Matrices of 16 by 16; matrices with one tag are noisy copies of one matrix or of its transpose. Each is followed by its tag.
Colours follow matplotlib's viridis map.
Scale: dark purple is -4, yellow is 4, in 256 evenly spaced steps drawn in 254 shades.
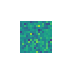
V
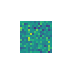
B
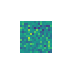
B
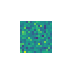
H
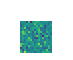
H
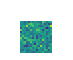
H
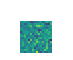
V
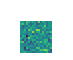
B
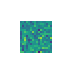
V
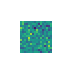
B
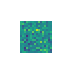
B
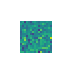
V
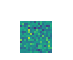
B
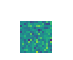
V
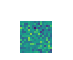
B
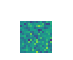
V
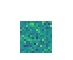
H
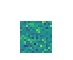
H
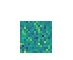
H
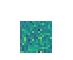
V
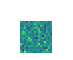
H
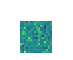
H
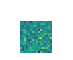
V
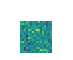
B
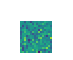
V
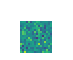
H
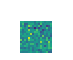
B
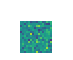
V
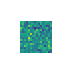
B
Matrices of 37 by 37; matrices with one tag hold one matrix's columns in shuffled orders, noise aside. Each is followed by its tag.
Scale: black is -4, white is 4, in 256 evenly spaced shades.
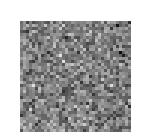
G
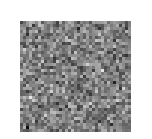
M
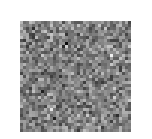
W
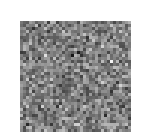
G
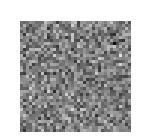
W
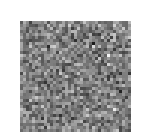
W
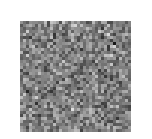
W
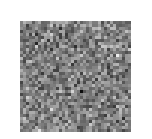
W
